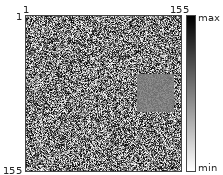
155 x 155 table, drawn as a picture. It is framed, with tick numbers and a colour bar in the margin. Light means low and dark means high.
Histogram: flat. Odd patch: calmer, in the middle right. Mirror symmetry: none. Stripes: none. Calmest part: middle right.
